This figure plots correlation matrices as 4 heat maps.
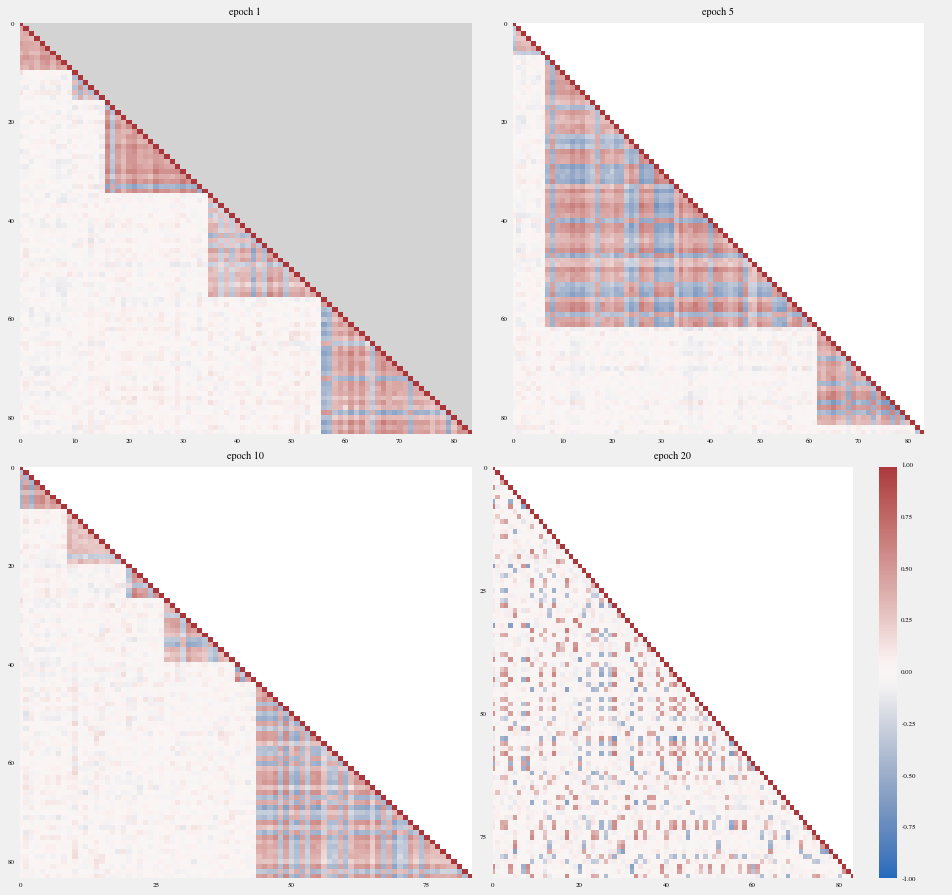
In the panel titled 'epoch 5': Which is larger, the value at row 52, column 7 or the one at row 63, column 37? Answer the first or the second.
the first
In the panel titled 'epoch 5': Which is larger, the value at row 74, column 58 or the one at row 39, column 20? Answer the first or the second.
the second
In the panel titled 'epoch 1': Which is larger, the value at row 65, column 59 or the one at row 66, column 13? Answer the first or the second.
the second
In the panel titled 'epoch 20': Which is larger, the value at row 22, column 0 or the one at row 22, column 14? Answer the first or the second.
the first
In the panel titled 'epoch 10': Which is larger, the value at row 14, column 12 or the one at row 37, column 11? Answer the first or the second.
the first
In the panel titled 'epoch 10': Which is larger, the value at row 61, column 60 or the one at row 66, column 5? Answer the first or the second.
the second
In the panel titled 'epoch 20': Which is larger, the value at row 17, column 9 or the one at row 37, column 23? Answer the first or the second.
the first
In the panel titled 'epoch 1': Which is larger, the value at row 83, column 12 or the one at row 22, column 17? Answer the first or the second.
the first
